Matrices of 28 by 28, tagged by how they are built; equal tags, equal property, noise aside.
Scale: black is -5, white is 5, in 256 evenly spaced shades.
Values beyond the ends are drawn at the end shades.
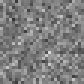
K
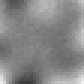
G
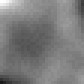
G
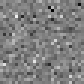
K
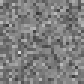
K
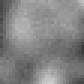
G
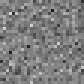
K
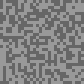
K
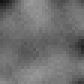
G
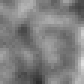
G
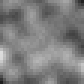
G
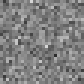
K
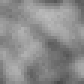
G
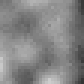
G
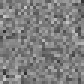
K
